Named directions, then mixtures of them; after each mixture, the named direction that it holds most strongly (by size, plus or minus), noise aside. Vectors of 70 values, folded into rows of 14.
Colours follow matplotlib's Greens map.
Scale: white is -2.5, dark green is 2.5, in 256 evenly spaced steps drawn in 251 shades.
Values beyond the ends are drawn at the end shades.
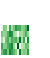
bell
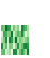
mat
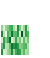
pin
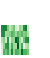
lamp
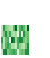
pin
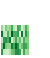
pin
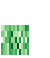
bell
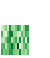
bell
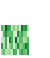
mat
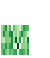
bell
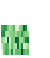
lamp
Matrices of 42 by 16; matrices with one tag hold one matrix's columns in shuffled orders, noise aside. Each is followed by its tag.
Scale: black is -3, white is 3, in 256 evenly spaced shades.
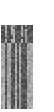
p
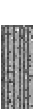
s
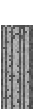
s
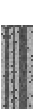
s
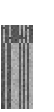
p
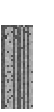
s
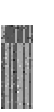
p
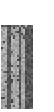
s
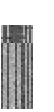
p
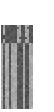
p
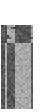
p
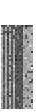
s
